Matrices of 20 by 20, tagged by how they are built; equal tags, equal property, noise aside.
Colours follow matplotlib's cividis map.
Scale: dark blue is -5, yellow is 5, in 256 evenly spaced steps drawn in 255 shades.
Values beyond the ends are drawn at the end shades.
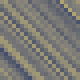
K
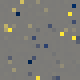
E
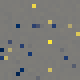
E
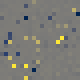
E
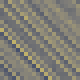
K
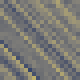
K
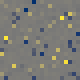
E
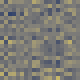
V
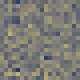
V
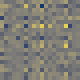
V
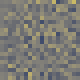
V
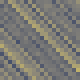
K
